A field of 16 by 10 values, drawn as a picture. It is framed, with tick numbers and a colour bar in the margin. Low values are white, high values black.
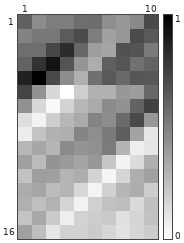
The top left is the ninth with the highest average. On average the colour sits 40% of the way up the scale. The top part is higher, up to a seam about 30% of the way down. The grain runs diagonally up to the right.
